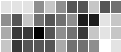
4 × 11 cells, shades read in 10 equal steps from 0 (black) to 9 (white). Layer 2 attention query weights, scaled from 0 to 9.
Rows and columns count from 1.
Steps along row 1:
same same down up down down same up down up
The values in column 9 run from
1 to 7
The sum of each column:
26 15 20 12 16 20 16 10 20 28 26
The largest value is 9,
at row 4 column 10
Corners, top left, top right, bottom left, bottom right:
8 4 7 8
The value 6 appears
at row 3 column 1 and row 4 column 6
